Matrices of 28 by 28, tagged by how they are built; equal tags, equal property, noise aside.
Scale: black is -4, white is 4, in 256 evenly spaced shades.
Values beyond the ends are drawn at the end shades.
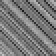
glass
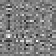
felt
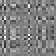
felt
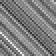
glass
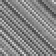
glass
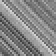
glass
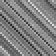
glass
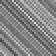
glass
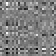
felt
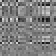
felt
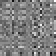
felt
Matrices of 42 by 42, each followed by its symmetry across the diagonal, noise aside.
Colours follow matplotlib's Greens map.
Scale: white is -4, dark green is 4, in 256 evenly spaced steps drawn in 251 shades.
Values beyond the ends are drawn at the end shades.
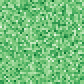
neither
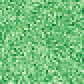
antisymmetric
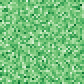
neither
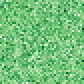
neither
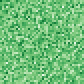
symmetric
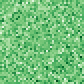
symmetric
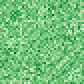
symmetric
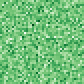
antisymmetric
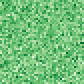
neither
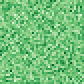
symmetric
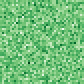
antisymmetric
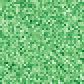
antisymmetric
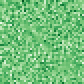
antisymmetric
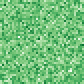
symmetric
